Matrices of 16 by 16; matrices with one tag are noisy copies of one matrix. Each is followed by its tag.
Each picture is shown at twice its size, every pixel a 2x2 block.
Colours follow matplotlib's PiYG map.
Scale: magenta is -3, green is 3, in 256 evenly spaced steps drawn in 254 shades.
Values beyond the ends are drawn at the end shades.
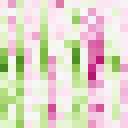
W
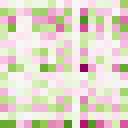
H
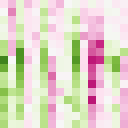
W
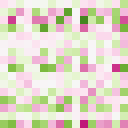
H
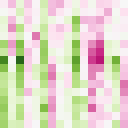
W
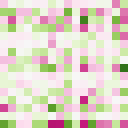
H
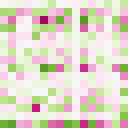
H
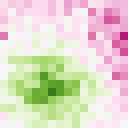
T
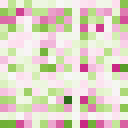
H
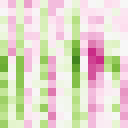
W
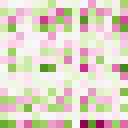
H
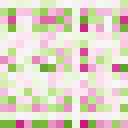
H
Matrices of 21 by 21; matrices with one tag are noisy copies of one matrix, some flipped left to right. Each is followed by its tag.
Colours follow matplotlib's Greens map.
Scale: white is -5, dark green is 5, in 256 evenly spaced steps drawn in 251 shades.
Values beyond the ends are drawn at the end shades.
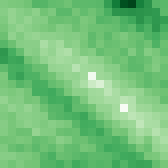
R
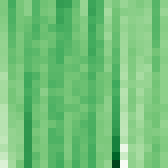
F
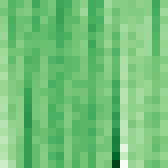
F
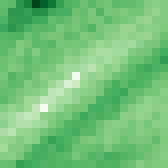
R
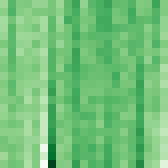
F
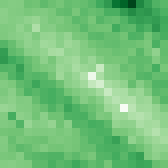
R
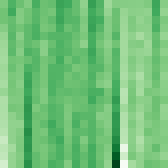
F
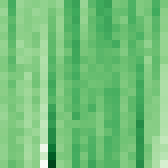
F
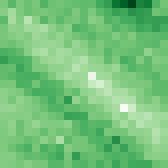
R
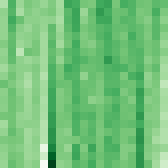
F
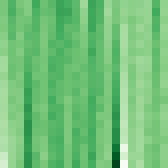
F
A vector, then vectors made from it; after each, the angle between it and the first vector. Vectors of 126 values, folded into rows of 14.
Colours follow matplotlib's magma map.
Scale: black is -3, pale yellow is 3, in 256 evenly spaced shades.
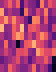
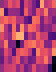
nearly parallel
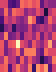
partly opposed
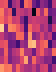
partly aligned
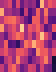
nearly parallel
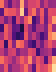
nearly opposite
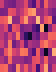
orthogonal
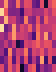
partly aligned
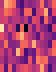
partly aligned
